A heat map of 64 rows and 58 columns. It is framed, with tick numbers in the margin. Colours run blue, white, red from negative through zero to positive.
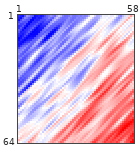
Slope: up to the bottom right. Odd rows or columns: none. Ninth with the lowest average: top left. Mirror symmetry: none. Ninth with the highest average: bottom right. Average level on the scale: 50%. Grain: diagonal, up to the right.
